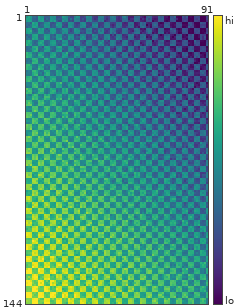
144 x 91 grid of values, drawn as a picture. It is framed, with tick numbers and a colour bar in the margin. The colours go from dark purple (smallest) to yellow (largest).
The top right is the ninth with the lowest average. Neither half mirrors the other. A checkerboard runs through the table. No single row or column stands out from its neighbours. The ninth with the highest average is the bottom left. The field climbs toward the bottom left. On average the colour sits 50% of the way up the scale.
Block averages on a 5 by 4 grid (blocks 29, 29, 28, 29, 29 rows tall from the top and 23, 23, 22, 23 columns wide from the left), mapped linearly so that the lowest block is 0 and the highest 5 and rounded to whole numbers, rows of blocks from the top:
2110
3211
4321
4432
5443
